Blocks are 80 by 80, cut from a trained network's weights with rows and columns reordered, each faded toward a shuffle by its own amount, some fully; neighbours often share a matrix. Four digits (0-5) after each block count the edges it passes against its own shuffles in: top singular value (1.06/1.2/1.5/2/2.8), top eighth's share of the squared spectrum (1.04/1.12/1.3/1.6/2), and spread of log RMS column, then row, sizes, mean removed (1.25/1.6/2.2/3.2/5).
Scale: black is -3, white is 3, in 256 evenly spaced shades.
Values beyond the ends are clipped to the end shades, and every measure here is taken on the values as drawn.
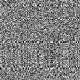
4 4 0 2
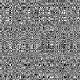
4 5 2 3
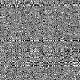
4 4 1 3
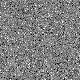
2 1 0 1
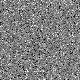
0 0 0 0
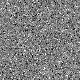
0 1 0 0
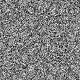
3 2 0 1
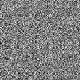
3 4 1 1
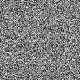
3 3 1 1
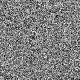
2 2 0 0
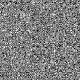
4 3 0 2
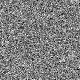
0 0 0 0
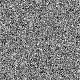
0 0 0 0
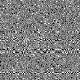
4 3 1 3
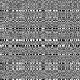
5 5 2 4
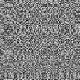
4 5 2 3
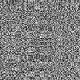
4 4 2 1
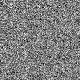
2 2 0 0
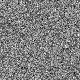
0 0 0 0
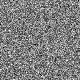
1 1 0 0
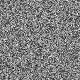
2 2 0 0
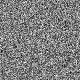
1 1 0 0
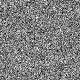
0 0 0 0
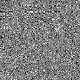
3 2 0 1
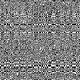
5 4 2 3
